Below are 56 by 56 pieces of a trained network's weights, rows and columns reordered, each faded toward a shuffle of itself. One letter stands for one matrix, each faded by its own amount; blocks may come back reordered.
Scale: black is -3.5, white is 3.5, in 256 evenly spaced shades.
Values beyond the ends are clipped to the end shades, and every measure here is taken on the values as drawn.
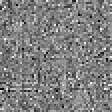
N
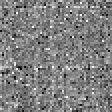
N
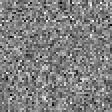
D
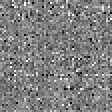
N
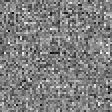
D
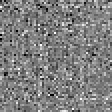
N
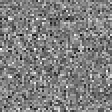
D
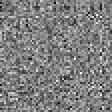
D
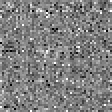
N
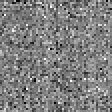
N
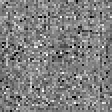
N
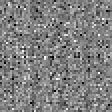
N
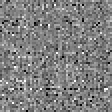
N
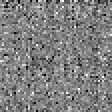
N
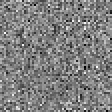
D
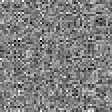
D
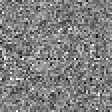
D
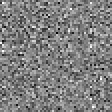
D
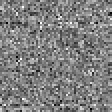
D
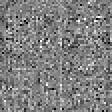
N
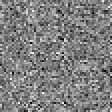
D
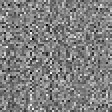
D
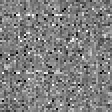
N
